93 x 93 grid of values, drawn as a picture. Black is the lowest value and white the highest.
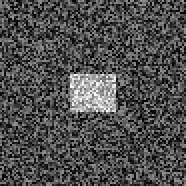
No single row or column stands out from its neighbours. Overall the values sit about 30% of the way up the scale. The ninth with the highest average is the centre. No regular stripes run through it. The halves do not mirror each other. An odd patch, higher than its surroundings, sits in the centre. No overall slope runs across the table.
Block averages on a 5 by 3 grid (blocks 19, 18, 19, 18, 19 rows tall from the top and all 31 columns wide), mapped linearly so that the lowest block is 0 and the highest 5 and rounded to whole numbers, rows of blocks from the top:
000 | 000 | 050 | 000 | 000
